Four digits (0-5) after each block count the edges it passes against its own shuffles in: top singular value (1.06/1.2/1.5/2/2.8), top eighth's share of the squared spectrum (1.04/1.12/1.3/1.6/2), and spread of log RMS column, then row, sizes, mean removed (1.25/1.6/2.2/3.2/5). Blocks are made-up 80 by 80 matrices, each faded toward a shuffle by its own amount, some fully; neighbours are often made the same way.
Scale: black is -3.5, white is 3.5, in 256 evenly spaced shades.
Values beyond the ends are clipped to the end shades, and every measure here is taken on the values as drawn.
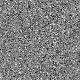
0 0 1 0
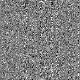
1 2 3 0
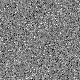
0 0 0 0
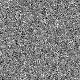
0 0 1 0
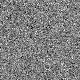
0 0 0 0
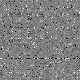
4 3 1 2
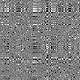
5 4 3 3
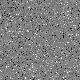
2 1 0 0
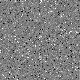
1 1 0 0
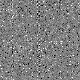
3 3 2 1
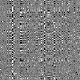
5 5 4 2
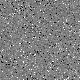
0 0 0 0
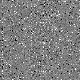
3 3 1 1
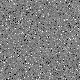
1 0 0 0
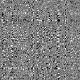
4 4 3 2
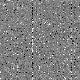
4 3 2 0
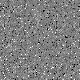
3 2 0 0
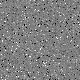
0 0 0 0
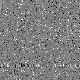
3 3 1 1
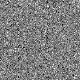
1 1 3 0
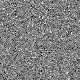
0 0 1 0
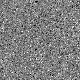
0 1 1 0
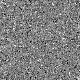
0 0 1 0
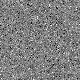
1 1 1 0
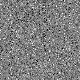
0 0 2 0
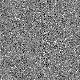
0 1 2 0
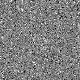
0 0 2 0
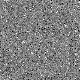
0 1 1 0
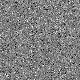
0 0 1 0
